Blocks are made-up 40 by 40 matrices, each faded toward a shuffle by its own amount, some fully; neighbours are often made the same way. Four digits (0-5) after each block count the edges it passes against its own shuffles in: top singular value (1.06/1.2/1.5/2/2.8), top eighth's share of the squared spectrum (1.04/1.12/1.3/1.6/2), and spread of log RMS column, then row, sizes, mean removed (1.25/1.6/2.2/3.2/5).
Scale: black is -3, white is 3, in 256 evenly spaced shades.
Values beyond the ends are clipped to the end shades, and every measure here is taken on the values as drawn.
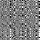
4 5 3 2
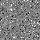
0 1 0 0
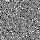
1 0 0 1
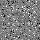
2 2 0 0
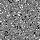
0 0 0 0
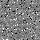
1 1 0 0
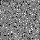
2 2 0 0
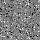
0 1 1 0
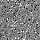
1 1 0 0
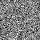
0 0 0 0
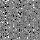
3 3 2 0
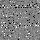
2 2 0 2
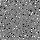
1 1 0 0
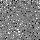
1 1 0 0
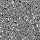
0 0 0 0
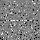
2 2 0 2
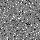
0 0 0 0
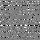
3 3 0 3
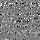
2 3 0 3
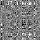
4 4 3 2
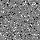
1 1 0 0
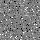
0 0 0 0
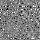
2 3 0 2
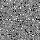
1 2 0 1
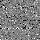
1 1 0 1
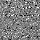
1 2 0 2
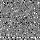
2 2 0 2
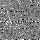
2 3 0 2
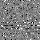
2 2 0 2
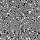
1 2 0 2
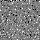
1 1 0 1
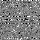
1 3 0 2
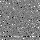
2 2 0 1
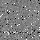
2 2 0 1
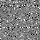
1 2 0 2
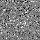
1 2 0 2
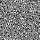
1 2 0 2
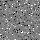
1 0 0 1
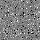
2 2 0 1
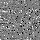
2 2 0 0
